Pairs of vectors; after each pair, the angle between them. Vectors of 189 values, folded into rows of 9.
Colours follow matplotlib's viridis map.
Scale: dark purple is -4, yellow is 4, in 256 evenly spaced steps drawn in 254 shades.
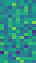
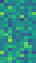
partly opposed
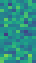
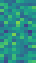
orthogonal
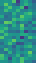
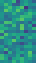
nearly parallel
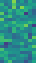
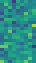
nearly opposite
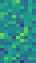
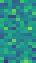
partly opposed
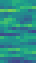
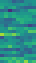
nearly opposite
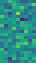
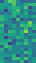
partly aligned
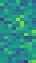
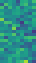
nearly opposite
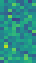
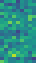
orthogonal
